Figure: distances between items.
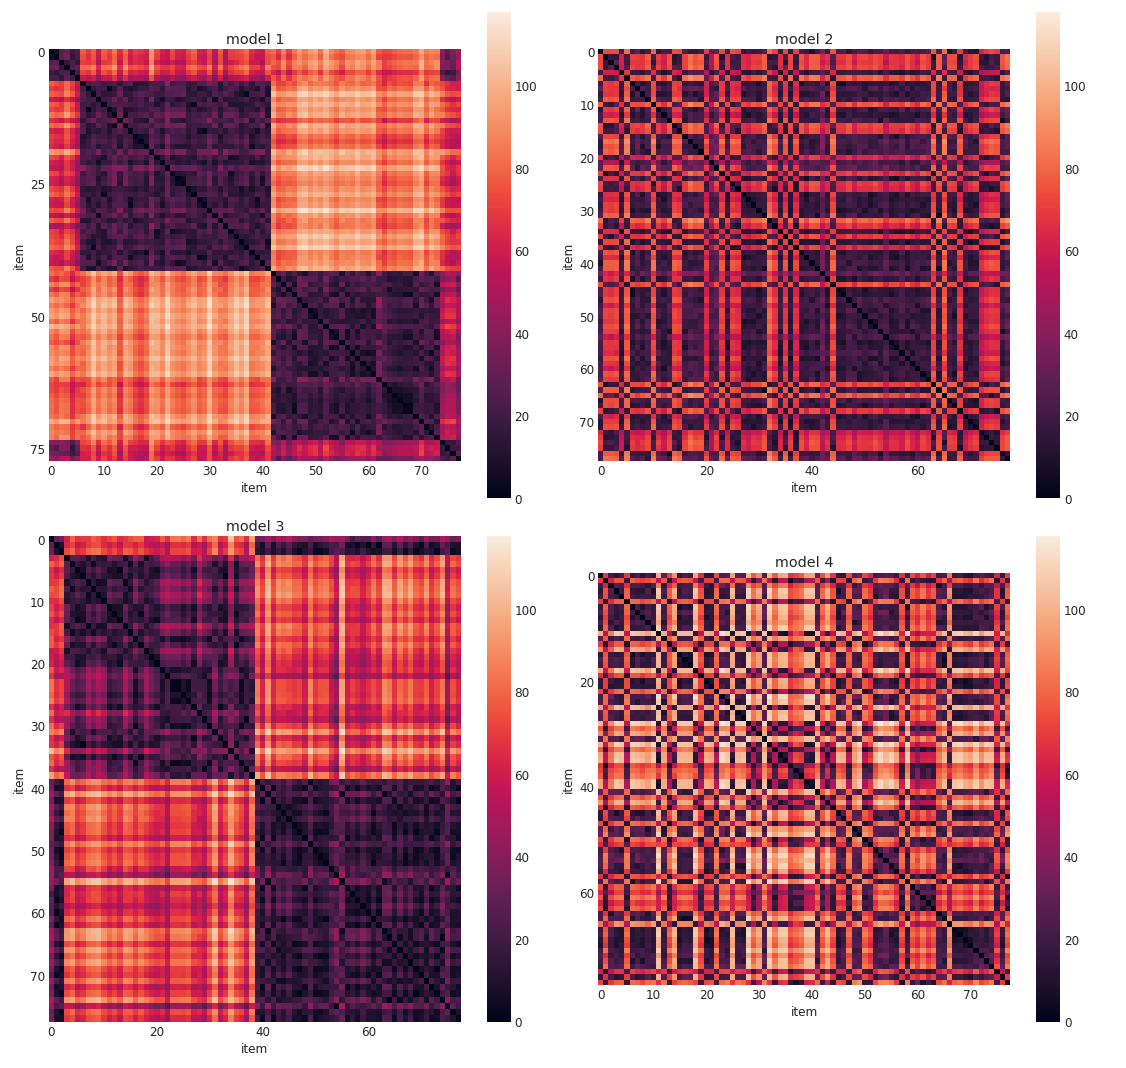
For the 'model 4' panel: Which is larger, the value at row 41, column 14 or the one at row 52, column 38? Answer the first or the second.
the first
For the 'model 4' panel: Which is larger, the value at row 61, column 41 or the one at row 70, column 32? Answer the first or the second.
the second
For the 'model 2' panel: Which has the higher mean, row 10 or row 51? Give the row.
10
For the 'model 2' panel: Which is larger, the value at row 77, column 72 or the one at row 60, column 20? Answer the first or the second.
the first
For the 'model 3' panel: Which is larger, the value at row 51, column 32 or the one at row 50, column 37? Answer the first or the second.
the first
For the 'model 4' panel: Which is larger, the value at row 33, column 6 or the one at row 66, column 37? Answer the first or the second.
the first
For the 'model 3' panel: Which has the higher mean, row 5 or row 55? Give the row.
55
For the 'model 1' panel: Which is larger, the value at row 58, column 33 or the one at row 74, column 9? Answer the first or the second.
the first
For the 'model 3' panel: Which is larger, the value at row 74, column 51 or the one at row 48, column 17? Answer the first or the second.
the second
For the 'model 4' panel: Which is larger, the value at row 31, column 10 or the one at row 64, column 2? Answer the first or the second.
the first
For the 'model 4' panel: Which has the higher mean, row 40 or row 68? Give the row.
40
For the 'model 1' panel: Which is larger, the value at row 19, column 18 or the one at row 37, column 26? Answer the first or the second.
the first
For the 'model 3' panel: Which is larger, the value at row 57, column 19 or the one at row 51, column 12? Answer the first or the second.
the second
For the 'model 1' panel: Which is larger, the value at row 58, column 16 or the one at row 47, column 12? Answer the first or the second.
the second
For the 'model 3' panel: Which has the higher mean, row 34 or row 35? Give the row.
34
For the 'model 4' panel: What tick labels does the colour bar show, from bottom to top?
0, 20, 40, 60, 80, 100
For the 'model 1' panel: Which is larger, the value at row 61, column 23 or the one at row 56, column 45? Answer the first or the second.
the first
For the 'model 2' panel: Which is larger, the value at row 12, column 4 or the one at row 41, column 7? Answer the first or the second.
the second
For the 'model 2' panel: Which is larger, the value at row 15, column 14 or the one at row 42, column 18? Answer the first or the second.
the second
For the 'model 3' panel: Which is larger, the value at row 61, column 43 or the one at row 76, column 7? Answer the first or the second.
the second
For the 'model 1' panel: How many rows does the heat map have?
78
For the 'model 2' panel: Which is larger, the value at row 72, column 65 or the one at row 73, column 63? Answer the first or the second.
the first
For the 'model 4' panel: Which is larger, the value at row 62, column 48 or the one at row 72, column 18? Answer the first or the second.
the second
